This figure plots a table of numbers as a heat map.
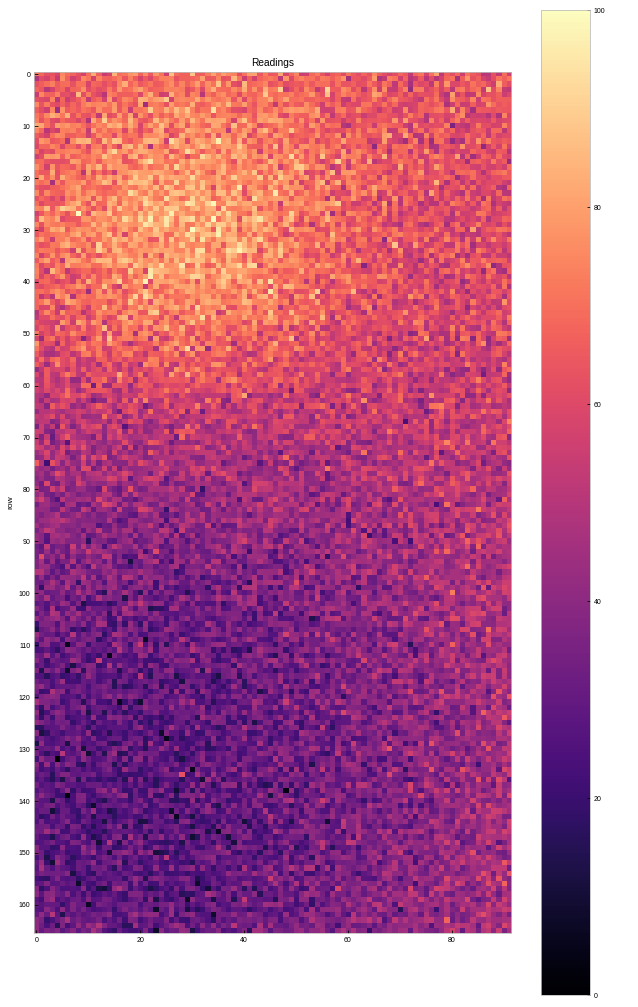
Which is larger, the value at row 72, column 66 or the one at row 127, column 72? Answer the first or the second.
the first
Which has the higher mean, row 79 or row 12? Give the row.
12
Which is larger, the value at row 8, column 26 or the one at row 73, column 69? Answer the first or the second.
the first
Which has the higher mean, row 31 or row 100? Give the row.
31
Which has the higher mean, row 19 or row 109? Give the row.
19
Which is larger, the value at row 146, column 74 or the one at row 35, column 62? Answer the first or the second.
the second
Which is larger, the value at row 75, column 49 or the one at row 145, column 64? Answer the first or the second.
the first
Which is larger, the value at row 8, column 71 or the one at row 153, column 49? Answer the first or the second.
the first
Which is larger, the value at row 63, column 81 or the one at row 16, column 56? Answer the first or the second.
the second
